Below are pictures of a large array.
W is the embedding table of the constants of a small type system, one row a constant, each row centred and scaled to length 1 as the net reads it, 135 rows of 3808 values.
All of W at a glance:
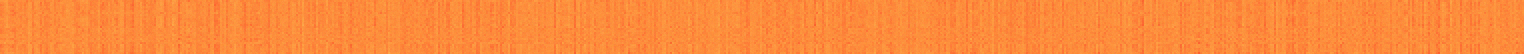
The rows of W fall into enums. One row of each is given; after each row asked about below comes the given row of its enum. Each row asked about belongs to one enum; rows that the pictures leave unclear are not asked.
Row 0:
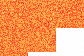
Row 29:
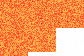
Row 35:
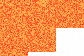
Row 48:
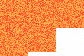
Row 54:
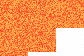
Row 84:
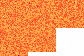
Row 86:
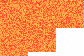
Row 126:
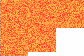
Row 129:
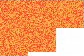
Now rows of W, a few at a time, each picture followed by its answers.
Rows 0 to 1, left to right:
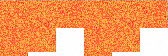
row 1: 0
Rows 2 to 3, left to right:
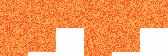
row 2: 48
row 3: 129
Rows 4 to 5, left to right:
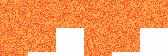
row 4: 126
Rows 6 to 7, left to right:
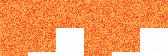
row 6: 86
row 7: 126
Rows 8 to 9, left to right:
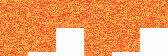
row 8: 126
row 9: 86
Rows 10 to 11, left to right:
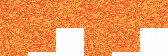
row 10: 129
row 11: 129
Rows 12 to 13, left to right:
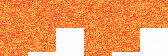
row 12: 29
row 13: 54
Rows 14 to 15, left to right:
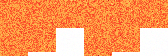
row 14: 86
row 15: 35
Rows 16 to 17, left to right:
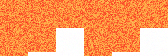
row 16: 48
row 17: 129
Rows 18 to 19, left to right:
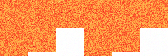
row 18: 29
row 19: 54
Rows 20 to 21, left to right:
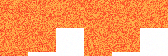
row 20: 54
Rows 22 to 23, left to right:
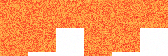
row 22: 86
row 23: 126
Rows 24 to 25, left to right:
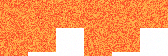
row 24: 29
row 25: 129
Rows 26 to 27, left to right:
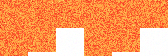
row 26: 29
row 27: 86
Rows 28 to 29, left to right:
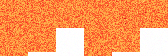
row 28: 48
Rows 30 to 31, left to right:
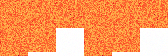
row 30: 84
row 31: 84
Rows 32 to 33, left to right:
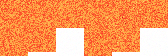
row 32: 129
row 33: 29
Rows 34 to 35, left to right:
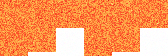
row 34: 29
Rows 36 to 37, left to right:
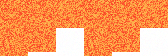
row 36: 129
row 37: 129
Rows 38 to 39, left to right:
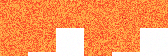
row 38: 86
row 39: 29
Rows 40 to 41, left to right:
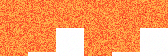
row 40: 48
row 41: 29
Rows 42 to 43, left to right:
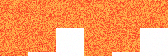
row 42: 54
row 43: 86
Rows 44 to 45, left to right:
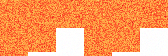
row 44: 126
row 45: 0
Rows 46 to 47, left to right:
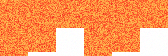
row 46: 126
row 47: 48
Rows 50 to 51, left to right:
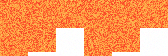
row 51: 129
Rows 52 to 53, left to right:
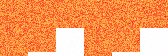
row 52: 48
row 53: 0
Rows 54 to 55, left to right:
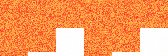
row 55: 126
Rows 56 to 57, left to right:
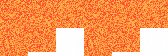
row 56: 129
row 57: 129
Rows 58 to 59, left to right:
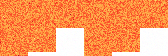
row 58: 84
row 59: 86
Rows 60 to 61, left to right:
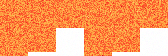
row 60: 48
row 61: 84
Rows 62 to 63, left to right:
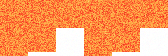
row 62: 48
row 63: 126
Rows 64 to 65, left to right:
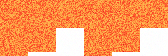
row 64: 129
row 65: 54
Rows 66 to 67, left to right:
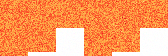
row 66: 54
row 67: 29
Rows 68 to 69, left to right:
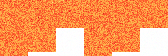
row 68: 29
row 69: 48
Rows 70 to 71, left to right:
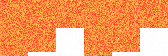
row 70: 86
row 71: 84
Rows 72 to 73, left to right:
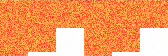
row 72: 126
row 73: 86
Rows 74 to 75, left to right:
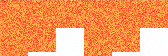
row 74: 86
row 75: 29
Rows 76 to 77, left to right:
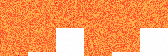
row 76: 84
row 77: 129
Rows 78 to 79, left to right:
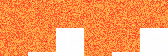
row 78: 29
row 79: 86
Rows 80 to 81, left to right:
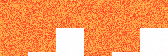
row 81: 54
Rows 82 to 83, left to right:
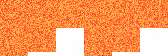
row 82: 129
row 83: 84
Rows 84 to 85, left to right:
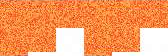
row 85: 35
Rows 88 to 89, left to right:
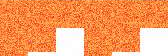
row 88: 126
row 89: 126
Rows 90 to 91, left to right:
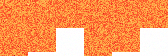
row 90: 35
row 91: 48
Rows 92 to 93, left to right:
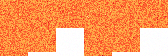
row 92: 0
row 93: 84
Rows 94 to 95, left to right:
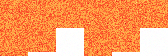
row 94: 54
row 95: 29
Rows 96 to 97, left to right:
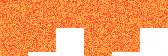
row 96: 86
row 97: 48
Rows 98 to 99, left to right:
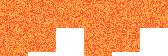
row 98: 48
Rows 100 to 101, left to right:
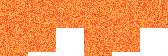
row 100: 48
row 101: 84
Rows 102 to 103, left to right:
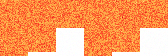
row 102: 126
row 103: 29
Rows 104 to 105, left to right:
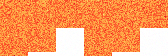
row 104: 35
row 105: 0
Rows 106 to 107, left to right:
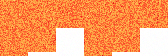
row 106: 0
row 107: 84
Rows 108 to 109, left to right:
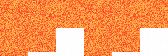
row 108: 54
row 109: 54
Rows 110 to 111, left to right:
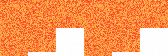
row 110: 86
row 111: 86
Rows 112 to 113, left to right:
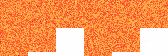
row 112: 84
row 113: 129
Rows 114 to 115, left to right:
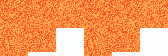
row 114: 129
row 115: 129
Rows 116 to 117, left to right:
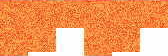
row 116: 29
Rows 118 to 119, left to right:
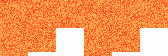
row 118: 86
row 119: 54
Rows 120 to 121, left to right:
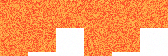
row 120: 86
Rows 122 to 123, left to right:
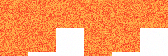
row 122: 54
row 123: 126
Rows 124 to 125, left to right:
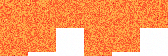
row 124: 35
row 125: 84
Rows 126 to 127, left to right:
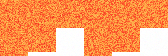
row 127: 129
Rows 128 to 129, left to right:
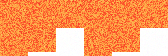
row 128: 86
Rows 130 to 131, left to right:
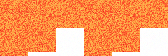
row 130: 54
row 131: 54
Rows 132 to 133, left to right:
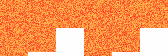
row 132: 48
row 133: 54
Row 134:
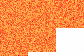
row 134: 84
